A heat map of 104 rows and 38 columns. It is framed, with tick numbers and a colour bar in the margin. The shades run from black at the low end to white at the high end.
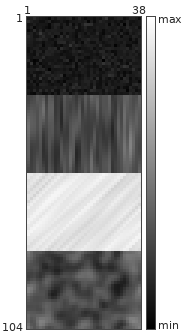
It is made of 4 by 1 panels. Panel 1,1: very low, fine-grained, faint in contrast. Panel 2,1: low, streaked downward. Panel 3,1: very high, slanting up to the right, faint in contrast. Panel 4,1: low, blotchy.
